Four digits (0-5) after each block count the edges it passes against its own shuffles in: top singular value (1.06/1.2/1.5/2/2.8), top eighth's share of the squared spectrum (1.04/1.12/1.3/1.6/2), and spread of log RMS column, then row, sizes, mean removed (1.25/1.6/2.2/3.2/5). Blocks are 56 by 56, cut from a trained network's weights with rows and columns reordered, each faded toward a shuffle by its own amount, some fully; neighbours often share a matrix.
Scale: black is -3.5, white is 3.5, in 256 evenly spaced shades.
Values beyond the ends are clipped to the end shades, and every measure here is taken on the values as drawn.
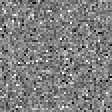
0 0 0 0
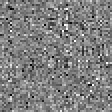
3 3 2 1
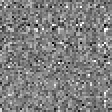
3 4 2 2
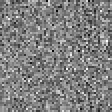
2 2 0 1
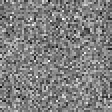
2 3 1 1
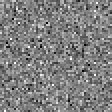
2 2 0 1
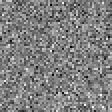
1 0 0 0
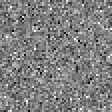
0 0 0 0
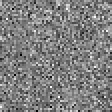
2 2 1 1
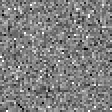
0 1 0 0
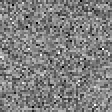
0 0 0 0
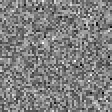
0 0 0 0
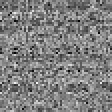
3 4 1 2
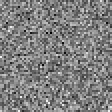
0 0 0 0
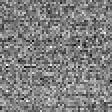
3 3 1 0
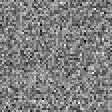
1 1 0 0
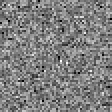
2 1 0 0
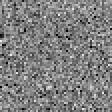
2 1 0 0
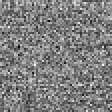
2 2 0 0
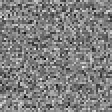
2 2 0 1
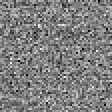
2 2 0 0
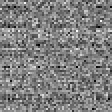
4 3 1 2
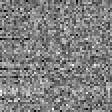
3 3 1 1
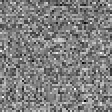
3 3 0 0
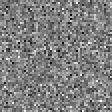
2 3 1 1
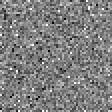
1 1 0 0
